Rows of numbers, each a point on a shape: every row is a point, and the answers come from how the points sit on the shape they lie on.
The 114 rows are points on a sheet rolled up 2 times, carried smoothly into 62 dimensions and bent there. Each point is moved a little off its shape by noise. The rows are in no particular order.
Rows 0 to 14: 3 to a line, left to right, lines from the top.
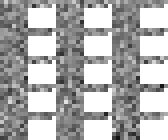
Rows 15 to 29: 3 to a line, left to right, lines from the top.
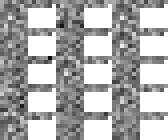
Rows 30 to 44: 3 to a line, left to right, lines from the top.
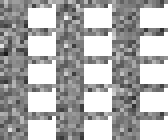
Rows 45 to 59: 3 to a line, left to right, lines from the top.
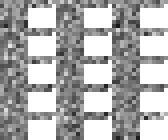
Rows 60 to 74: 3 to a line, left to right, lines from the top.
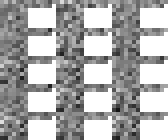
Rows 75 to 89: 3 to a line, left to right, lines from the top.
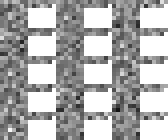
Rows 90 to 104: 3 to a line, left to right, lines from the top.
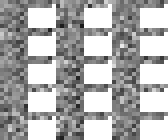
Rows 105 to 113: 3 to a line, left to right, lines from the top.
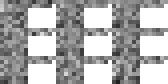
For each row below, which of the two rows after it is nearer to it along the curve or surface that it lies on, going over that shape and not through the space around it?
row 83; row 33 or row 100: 100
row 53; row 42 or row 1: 1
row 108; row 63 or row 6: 6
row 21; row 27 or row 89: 27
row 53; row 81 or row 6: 6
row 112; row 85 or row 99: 99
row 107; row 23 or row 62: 23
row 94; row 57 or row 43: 57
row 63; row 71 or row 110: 110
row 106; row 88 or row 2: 88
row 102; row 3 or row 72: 3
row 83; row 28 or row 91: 28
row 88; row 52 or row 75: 75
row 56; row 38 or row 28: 28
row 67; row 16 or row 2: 16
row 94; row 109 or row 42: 42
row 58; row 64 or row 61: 64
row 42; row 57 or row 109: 57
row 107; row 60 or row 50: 50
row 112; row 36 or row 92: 92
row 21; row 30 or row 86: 86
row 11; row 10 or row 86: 10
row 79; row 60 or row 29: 60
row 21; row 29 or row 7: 7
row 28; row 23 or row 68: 68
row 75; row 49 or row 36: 36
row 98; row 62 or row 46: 46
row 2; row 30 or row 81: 81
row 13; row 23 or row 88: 23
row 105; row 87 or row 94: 87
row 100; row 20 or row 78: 78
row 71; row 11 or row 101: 11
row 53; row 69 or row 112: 69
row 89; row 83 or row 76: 83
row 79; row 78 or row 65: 65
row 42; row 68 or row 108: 68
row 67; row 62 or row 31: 31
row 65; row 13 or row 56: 56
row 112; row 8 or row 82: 82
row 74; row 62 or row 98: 98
